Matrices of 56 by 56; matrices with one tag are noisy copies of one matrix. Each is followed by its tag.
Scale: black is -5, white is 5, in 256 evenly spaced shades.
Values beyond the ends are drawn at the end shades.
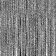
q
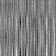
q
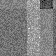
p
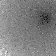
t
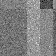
p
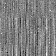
q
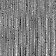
q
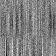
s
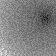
t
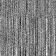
q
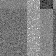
p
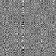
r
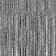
q
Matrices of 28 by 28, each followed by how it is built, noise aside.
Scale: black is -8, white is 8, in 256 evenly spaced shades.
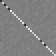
diagonal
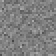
noise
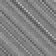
Toeplitz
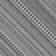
Toeplitz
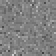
noise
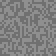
noise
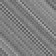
Toeplitz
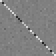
diagonal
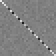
diagonal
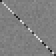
diagonal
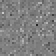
noise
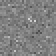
noise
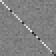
diagonal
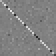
diagonal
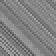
Toeplitz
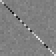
diagonal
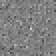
noise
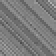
Toeplitz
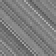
Toeplitz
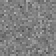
noise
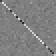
diagonal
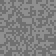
noise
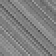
Toeplitz
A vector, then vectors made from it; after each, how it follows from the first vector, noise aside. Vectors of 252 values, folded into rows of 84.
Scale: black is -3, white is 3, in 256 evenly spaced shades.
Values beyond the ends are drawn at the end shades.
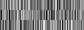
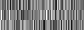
negated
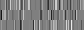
partly zeroed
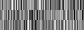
reversed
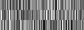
negated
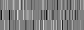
partly zeroed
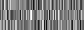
wrapped around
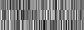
negated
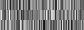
negated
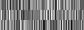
negated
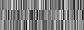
reversed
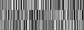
reversed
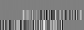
partly zeroed
